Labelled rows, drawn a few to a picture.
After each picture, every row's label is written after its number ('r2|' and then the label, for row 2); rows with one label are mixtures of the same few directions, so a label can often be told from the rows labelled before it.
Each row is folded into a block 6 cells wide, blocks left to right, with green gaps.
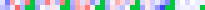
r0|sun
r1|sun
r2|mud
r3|sun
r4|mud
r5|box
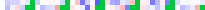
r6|sun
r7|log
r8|sun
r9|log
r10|sun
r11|log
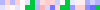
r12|box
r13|sun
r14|log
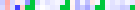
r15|sun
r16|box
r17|mud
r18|mud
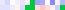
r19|sun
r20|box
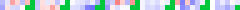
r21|sun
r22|mud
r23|mud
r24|sun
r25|mud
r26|box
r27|mud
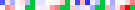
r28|box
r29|mud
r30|box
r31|mud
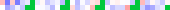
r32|box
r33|sun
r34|mud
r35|log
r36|box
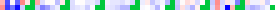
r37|mud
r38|box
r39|log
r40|mud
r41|sun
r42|sun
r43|sun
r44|box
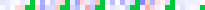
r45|mud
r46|mud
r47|sun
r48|box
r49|box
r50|mud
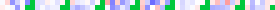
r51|sun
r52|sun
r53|box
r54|box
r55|sun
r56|mud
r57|box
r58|mud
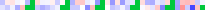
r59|log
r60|box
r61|log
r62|box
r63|log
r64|sun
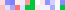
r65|log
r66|sun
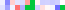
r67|sun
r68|log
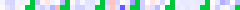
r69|log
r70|log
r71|box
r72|sun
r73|sun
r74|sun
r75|sun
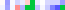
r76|sun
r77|mud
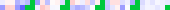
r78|log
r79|box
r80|box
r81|log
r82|box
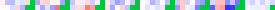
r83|log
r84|log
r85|mud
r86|sun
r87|sun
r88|mud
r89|log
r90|box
